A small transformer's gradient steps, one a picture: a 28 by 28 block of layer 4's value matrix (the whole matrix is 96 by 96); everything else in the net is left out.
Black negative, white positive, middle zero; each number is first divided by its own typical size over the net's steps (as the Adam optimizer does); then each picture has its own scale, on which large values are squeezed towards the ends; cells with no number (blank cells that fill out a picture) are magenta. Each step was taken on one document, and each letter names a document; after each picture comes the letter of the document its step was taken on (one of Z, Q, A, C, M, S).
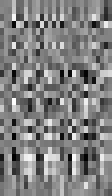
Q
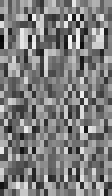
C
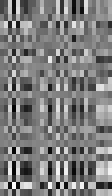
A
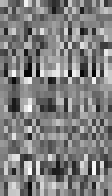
Q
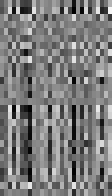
A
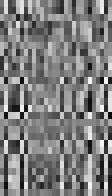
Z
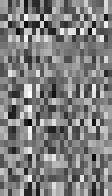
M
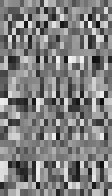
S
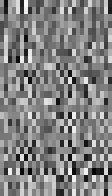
Z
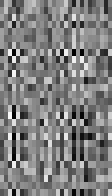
A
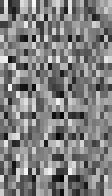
Z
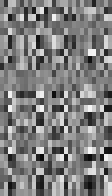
C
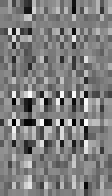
A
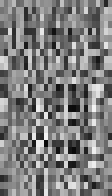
S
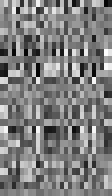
Q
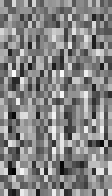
M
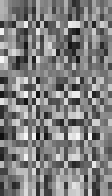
S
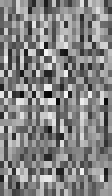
C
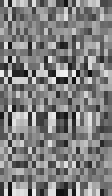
C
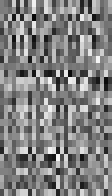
Z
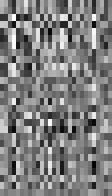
Q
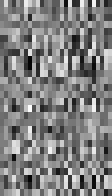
Q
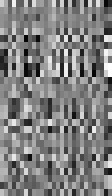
Q
